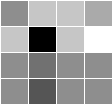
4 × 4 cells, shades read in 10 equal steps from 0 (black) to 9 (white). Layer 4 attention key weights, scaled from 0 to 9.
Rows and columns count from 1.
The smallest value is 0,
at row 2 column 2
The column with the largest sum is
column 4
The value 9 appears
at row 2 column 4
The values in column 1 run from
5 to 7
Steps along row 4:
down up same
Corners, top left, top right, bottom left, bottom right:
5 6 5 5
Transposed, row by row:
5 7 5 5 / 7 0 4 3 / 7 7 5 5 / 6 9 5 5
